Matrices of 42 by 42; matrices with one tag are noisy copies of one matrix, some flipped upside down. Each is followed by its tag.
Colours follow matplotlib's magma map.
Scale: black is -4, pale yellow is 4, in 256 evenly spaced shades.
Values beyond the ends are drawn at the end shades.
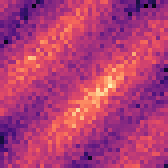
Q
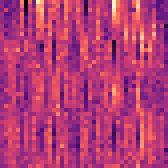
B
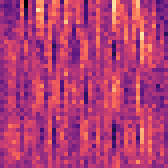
B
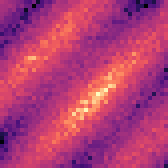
Q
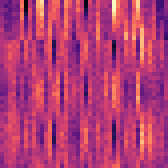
B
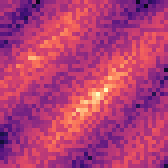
Q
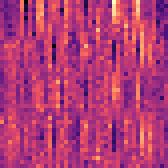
B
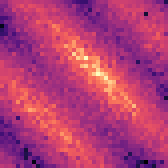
Q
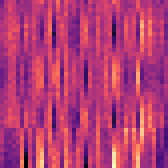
B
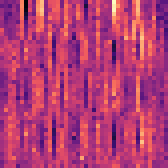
B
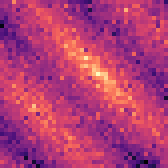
Q
